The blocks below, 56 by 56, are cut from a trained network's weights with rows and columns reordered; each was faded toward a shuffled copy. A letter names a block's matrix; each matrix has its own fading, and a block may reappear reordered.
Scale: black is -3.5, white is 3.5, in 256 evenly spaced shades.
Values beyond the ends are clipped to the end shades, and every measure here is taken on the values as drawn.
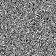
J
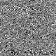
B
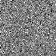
J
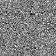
B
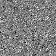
J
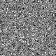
J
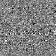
B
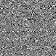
B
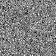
J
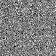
J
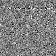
B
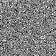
J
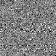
B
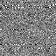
B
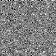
B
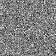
J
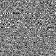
B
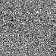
B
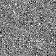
J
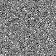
J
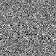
B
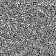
J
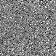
J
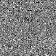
B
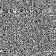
B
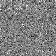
J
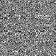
B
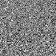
B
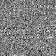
B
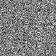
J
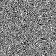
J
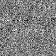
B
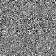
B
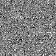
B
